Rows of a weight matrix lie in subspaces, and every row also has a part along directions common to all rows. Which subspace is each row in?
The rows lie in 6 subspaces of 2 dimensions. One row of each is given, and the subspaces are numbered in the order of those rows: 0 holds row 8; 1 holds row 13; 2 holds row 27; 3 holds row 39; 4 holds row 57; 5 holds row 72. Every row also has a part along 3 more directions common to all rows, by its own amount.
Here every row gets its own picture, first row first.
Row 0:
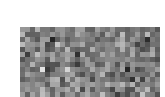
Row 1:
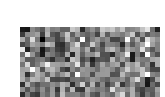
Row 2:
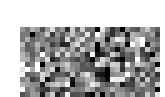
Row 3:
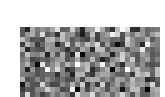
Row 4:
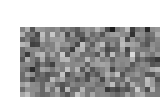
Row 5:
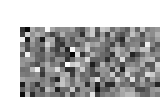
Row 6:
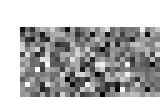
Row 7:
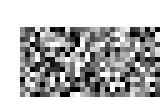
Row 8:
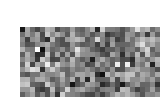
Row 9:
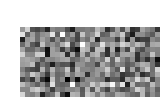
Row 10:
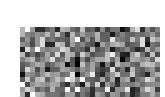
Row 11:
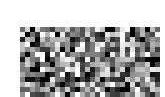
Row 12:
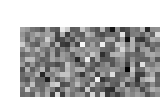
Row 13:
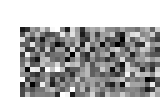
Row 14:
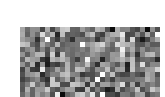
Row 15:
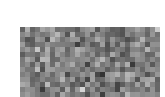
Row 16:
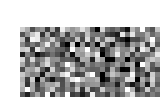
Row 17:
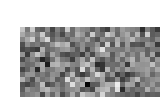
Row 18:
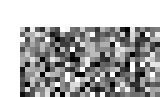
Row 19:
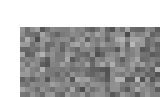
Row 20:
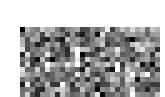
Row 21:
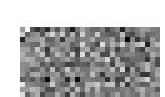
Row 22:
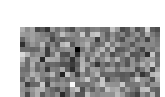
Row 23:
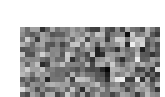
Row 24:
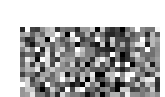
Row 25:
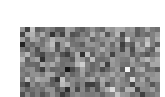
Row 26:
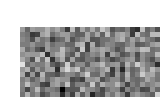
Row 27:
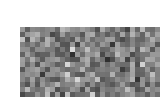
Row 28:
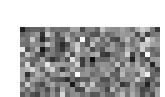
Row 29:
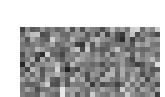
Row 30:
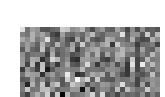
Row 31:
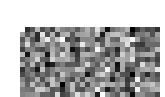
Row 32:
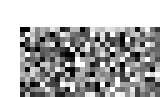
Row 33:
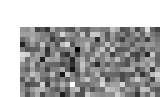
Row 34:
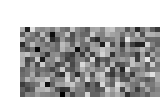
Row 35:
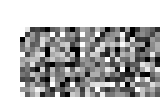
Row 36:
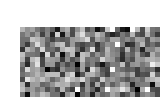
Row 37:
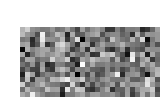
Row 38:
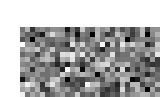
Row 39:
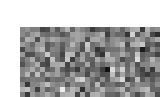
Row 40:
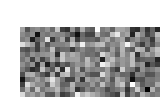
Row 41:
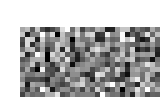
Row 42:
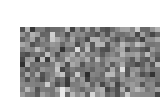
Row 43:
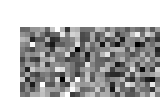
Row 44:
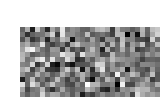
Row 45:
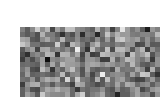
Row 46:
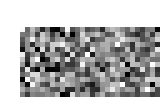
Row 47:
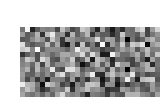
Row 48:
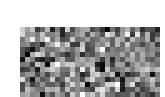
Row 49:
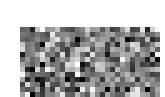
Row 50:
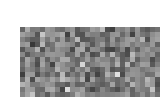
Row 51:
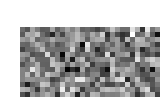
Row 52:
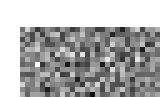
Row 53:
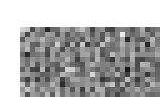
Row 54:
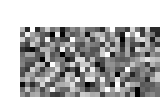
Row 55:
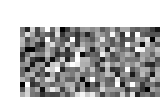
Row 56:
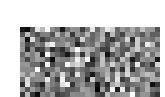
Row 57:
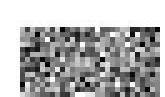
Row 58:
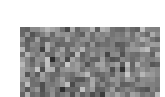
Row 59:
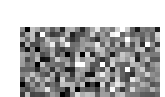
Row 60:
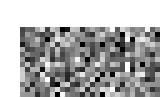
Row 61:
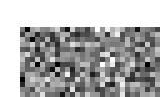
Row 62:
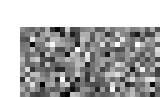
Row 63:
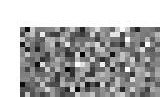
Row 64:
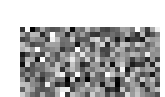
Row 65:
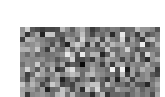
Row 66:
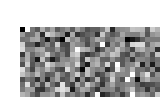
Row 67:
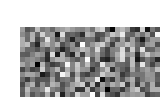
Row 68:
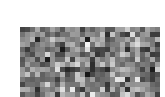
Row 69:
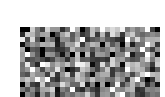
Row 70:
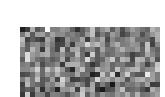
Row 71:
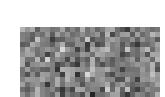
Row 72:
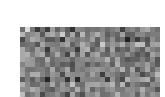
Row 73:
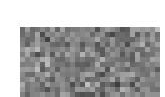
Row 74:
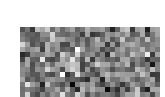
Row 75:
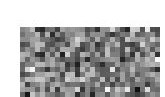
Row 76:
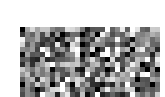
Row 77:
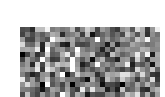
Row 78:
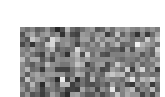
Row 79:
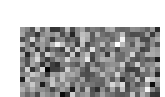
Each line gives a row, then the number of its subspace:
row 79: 1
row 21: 5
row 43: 1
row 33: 5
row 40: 4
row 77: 5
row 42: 3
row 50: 0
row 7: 1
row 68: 3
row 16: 2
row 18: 2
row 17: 4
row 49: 0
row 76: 5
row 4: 0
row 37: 0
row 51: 3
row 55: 4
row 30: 2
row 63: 1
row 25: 1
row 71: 3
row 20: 5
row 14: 2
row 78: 1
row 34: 3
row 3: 1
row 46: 1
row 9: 5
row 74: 5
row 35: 5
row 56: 1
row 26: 3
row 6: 4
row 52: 2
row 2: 3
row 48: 4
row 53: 2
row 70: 2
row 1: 0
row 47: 2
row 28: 0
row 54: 4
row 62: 1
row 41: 4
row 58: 3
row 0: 1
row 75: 0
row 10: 0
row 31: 5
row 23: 3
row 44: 4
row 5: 2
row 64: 3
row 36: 1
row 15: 0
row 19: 3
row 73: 4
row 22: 5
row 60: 2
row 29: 3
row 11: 4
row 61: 4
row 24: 0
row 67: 2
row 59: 1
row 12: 2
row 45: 5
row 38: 4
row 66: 5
